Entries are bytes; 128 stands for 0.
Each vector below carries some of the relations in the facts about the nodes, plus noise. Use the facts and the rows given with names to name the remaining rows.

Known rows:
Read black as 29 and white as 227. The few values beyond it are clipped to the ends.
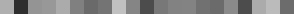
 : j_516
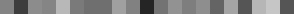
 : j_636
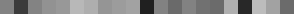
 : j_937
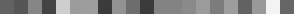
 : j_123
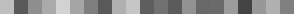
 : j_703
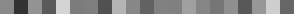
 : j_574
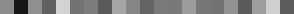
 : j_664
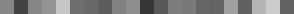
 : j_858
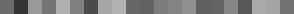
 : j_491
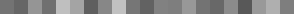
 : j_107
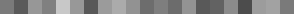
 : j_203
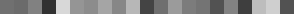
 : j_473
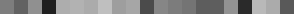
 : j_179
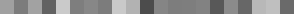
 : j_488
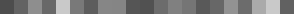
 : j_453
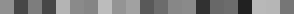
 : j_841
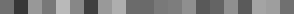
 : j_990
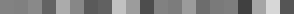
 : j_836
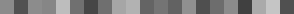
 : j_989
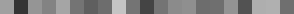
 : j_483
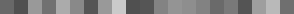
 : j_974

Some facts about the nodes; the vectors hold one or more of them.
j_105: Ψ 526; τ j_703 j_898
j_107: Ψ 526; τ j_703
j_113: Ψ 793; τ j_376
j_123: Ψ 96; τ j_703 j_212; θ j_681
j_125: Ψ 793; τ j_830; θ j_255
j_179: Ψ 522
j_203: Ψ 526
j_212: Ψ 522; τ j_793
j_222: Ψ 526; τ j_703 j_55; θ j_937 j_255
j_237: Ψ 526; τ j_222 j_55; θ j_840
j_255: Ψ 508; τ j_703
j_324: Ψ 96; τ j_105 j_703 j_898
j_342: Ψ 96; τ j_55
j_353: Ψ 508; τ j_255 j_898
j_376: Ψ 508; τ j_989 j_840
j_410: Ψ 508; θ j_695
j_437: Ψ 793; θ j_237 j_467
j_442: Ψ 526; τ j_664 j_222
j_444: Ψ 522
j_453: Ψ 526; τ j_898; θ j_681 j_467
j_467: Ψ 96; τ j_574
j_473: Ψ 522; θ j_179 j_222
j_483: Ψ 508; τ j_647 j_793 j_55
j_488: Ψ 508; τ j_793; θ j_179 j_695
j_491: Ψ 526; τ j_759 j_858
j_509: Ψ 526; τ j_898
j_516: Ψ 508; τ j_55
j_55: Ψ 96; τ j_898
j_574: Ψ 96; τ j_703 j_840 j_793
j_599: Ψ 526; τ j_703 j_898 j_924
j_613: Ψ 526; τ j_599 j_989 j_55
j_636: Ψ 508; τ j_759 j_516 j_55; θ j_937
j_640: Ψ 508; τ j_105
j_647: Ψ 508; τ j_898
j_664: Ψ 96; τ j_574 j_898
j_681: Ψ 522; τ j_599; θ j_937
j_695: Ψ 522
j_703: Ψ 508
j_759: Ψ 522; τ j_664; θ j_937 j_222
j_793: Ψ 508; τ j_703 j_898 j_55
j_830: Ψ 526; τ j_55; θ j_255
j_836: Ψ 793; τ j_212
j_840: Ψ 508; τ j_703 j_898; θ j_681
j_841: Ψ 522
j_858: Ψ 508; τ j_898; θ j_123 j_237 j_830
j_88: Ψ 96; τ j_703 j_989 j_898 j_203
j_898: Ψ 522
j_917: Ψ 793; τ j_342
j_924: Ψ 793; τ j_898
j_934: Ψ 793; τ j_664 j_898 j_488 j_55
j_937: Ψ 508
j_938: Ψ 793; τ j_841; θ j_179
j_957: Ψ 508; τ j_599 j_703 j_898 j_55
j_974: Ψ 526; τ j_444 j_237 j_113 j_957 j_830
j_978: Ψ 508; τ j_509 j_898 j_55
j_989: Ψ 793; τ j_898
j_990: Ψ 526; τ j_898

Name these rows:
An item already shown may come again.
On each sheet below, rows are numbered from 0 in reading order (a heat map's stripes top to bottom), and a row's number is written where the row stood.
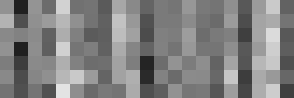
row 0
j_664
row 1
j_793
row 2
j_836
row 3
j_664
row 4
j_636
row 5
j_255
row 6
j_759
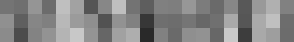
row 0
j_107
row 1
j_840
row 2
j_255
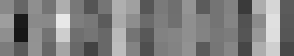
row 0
j_113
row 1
j_55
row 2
j_342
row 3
j_934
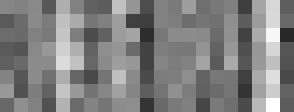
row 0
j_836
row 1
j_237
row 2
j_125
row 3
j_830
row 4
j_222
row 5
j_917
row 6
j_444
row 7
j_437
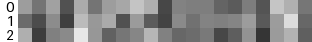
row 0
j_410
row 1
j_467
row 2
j_898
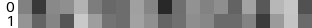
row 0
j_636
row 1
j_212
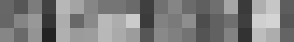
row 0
j_681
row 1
j_938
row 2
j_695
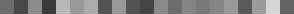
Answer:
j_467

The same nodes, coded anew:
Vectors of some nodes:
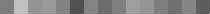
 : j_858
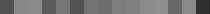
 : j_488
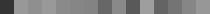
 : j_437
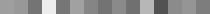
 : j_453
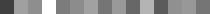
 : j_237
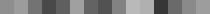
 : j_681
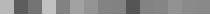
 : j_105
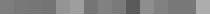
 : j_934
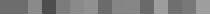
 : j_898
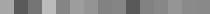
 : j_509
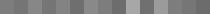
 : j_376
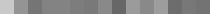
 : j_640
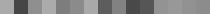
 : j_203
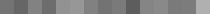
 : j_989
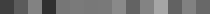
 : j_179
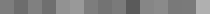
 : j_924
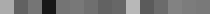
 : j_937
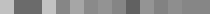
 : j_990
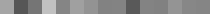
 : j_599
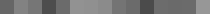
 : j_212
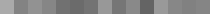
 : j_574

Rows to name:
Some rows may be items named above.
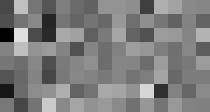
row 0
j_342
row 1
j_473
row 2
j_917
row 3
j_858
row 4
j_898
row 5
j_695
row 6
j_125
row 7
j_974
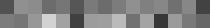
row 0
j_410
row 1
j_830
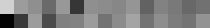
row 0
j_255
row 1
j_444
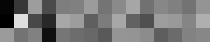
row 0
j_444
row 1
j_917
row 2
j_759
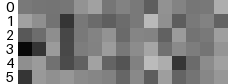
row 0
j_934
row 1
j_636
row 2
j_841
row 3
j_444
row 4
j_681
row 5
j_437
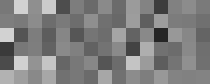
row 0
j_123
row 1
j_703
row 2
j_222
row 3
j_938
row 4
j_840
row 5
j_467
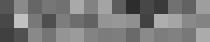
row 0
j_836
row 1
j_342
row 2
j_113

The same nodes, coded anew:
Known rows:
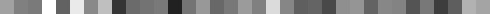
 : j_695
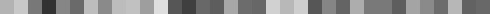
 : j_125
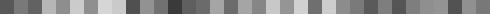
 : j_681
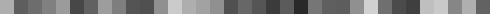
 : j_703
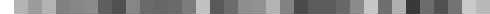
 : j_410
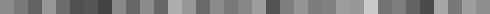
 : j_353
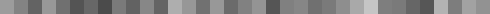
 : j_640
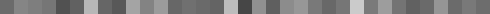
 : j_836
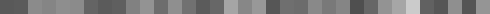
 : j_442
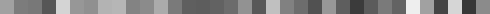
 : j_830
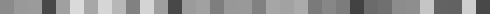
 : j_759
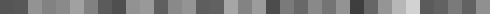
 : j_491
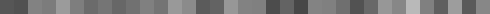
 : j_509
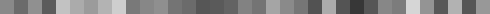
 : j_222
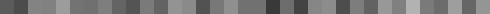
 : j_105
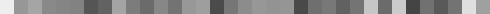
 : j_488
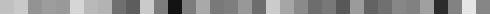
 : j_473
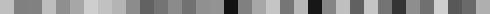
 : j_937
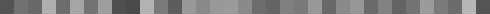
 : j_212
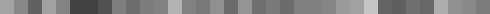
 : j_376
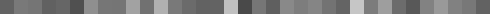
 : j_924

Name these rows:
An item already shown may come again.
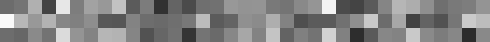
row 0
j_453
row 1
j_410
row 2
j_237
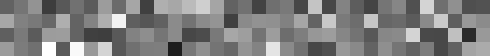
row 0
j_55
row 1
j_840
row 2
j_974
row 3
j_179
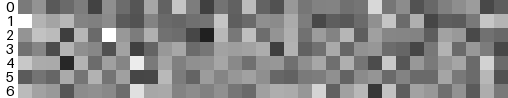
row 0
j_113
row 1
j_410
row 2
j_437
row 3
j_444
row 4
j_858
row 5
j_212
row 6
j_636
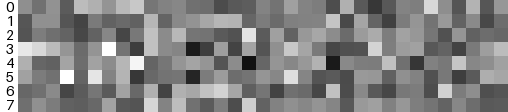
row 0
j_222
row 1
j_342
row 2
j_934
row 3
j_938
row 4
j_255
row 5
j_695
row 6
j_55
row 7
j_917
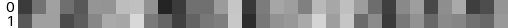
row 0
j_467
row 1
j_123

